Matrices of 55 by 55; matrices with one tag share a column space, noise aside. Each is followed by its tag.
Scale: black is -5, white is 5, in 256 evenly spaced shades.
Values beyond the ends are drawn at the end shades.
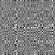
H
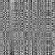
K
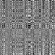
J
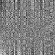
K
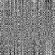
K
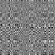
H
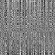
K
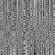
K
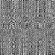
J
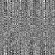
K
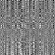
J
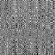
J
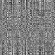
K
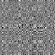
H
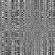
K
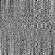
J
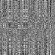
J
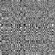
H
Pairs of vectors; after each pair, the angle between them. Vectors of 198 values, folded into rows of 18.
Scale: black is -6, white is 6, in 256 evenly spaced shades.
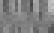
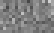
partly aligned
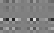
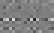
nearly opposite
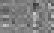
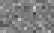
partly opposed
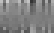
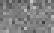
partly opposed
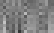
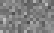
partly aligned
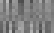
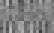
nearly parallel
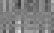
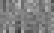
nearly opposite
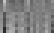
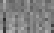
nearly parallel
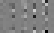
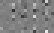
nearly opposite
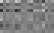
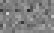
partly aligned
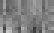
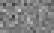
orthogonal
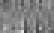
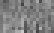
nearly parallel
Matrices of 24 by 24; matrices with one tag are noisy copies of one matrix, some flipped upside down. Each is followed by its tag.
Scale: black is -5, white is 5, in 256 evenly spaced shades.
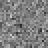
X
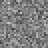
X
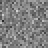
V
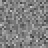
V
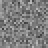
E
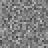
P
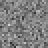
X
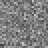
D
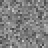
X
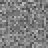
D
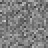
D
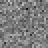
D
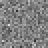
P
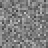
P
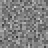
P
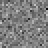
V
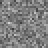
X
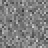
V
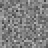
P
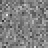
V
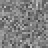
E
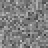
E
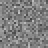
P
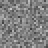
P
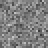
X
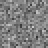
X
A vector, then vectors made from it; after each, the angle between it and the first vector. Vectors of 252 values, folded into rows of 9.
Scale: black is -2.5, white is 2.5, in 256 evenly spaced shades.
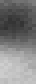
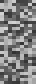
orthogonal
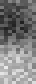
nearly parallel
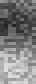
nearly parallel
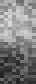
nearly opposite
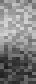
nearly opposite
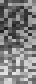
partly aligned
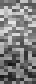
partly opposed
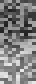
partly aligned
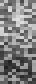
partly opposed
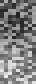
partly aligned
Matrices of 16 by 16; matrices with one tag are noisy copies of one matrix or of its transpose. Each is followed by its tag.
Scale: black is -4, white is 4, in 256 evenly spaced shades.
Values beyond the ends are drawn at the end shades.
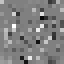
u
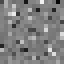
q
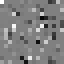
u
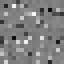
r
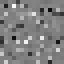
r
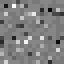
r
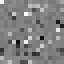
u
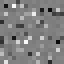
r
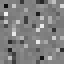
r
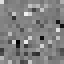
u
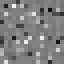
r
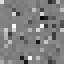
u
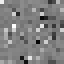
u
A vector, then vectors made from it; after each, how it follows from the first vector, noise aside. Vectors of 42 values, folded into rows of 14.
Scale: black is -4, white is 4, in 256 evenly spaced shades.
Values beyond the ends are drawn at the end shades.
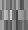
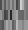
negated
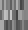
copied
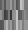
negated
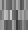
copied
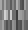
copied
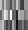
scaled up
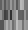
negated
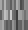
copied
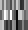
scaled up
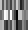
scaled up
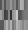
negated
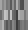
copied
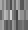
copied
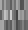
copied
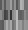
negated
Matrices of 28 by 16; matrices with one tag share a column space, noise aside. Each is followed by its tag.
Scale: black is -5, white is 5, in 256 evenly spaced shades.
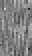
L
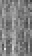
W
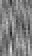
L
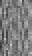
W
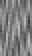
L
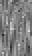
L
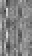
W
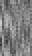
L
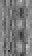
W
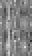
W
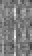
W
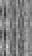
W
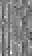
W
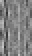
W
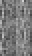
W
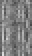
W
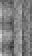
W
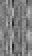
W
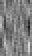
L
